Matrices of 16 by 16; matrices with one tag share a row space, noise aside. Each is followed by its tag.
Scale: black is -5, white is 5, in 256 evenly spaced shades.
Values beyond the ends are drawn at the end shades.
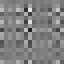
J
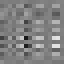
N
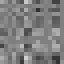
N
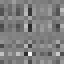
J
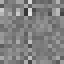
J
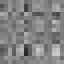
N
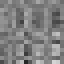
N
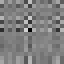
J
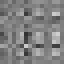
N
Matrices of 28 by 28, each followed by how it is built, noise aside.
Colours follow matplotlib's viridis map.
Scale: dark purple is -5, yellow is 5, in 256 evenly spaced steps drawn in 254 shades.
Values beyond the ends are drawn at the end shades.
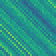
Toeplitz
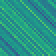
Toeplitz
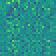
low rank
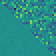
upper triangular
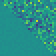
upper triangular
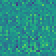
low rank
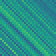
Toeplitz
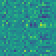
low rank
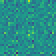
low rank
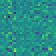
low rank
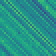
Toeplitz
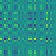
low rank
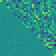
upper triangular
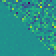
upper triangular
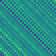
Toeplitz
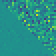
upper triangular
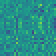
low rank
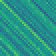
Toeplitz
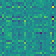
low rank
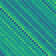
Toeplitz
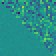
upper triangular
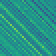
Toeplitz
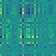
low rank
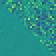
upper triangular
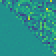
upper triangular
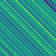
Toeplitz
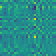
low rank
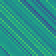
Toeplitz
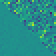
upper triangular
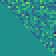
upper triangular
